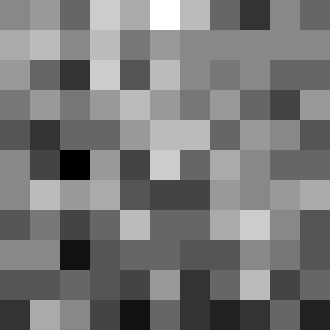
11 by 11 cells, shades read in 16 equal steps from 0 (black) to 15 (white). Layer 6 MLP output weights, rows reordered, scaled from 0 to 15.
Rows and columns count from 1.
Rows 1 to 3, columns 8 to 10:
6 3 8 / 8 8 8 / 7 8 6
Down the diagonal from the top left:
8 11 3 9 9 12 4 10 8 4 2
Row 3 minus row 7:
1 -5 -6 2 0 7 4 -2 0 -3 -4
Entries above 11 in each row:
2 0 1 0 0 1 0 1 0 0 0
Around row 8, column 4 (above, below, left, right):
10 5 4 11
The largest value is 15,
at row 1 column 6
